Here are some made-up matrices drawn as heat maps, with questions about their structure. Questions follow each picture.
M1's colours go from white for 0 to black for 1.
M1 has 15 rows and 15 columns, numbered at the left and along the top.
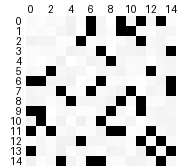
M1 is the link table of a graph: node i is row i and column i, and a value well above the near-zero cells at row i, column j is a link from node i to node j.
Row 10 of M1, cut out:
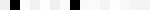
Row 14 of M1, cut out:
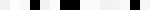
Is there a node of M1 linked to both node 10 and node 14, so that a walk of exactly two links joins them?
yes
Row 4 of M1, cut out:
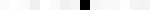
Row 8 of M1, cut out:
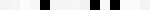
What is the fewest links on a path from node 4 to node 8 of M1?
1
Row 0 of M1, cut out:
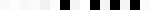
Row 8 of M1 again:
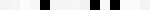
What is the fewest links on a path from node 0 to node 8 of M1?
2
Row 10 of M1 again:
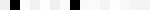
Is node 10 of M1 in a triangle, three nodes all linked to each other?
no
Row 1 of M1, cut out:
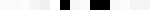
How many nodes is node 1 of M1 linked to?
3
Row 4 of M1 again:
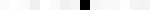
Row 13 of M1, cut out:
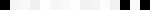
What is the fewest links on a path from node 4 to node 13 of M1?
4
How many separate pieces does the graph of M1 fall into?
1
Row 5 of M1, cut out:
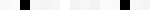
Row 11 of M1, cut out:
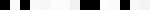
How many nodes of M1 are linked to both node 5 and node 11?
2
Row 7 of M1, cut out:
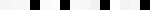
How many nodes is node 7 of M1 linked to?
4
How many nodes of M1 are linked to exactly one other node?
1
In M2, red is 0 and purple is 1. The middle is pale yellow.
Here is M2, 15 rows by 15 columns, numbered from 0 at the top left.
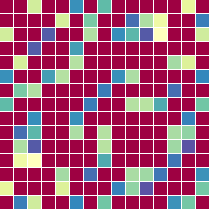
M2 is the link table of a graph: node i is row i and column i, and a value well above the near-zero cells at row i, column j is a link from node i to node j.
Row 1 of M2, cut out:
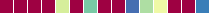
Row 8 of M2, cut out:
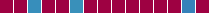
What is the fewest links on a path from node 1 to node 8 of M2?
3
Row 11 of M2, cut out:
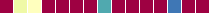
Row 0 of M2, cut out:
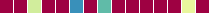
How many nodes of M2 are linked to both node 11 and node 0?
2
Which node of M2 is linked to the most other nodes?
node 2
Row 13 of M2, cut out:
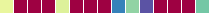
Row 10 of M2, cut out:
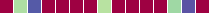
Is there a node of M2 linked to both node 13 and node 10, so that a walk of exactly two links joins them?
no
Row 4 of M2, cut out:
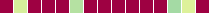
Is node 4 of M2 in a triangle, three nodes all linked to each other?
no
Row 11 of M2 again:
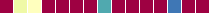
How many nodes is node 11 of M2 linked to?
4
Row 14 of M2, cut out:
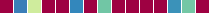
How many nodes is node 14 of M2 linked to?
6
